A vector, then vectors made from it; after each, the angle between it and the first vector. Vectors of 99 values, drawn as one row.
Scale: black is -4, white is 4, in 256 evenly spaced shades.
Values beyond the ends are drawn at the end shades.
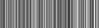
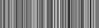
partly aligned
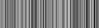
nearly opposite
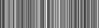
orthogonal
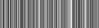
orthogonal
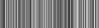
nearly parallel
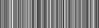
orthogonal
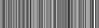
nearly parallel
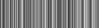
partly aligned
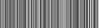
partly opposed
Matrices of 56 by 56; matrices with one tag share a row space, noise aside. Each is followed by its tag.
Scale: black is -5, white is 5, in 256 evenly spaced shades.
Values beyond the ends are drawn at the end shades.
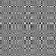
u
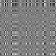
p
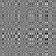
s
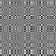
u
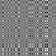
s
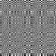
u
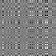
s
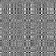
u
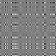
p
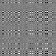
s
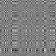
p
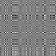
p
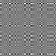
u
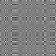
p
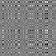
s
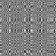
u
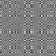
u
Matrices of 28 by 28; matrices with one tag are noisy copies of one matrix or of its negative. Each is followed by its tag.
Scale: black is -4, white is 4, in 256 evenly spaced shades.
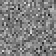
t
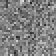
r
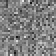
r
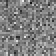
r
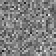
t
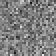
r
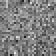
r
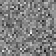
t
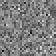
t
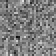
r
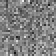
r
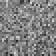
r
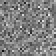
t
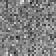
r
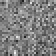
r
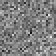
t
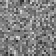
r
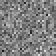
t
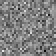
t
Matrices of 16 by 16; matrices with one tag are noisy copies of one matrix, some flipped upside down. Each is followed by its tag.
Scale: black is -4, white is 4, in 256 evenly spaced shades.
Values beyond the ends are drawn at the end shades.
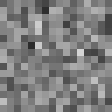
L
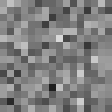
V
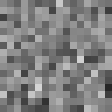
L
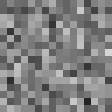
V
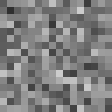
V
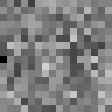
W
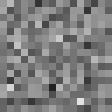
V
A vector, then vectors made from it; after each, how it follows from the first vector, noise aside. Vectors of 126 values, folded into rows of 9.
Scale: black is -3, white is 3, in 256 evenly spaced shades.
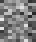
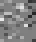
partly zeroed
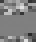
partly zeroed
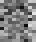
negated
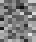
negated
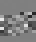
partly zeroed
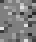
partly zeroed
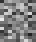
copied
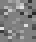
partly zeroed
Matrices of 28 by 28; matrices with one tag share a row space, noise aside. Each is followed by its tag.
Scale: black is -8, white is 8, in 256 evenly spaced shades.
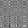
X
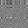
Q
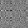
Q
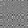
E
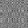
E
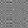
Q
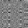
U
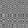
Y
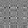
X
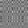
E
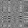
U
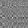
Y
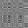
U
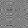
Q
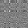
X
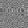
E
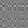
Y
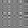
U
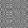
Q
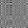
Q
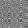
U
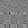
X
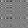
Q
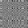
E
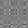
X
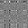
X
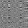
U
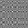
Y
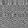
Y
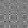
X
